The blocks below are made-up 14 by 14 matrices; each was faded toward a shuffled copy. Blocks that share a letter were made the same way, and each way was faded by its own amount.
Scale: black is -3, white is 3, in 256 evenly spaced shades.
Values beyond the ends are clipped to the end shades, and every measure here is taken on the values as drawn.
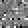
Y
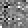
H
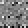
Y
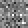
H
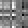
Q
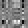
Q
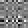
Q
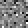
H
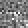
Y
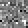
Y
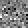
Y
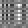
Q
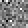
H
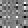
Q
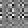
Q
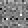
Y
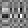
Q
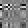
Q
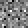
Y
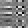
Q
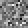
Y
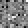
Y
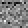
Y
